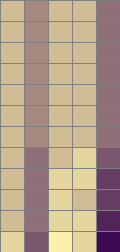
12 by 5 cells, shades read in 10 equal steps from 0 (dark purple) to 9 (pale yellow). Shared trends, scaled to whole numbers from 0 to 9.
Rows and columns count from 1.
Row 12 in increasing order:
0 3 8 8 9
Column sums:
85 54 89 88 36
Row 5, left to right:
7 5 7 7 4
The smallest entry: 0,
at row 12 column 5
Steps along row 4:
down up same down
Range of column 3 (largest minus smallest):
2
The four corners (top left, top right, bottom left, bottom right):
7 4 8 0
